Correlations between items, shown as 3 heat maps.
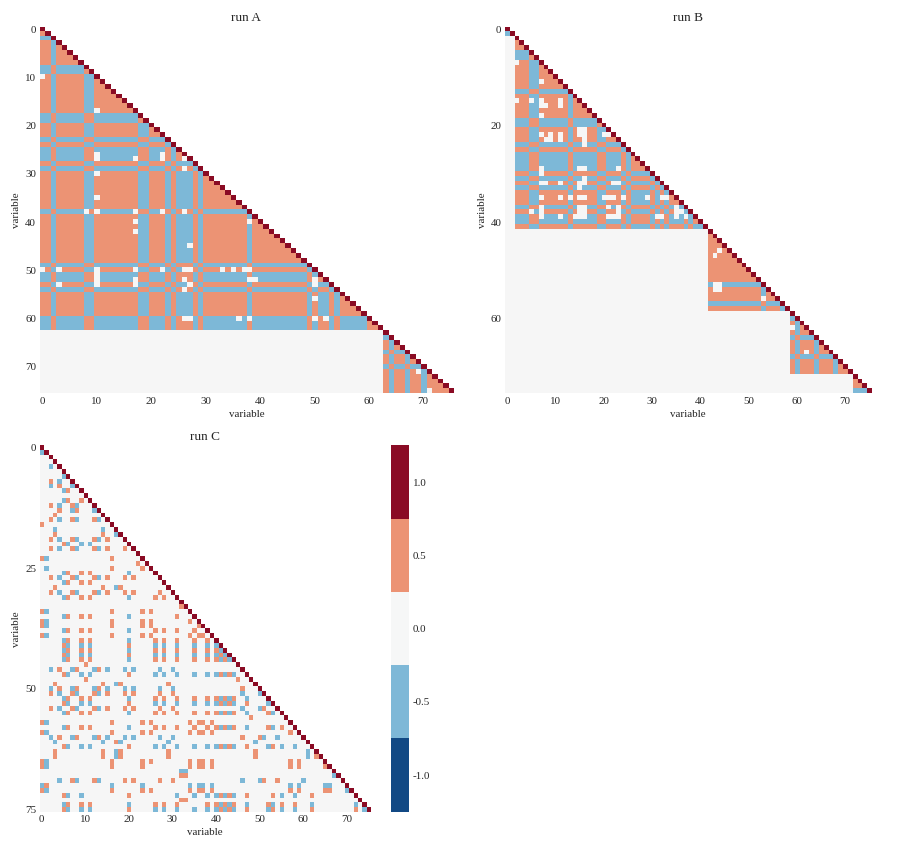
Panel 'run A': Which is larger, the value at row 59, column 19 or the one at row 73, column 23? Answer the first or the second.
the second
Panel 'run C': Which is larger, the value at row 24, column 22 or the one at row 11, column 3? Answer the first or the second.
the first
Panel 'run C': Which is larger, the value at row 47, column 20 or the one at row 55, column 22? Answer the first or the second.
the first
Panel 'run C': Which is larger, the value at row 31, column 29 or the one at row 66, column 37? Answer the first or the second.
the second
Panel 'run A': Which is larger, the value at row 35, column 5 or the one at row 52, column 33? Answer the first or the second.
the first
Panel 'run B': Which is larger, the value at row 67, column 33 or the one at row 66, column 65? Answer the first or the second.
the second
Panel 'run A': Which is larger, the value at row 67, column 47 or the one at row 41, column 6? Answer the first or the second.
the second
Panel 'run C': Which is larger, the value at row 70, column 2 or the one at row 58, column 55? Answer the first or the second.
the second
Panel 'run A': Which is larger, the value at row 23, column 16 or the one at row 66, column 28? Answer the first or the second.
the second
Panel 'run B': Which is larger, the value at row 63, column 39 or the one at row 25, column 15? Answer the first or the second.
the second
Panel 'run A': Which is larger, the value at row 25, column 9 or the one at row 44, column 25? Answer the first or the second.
the first
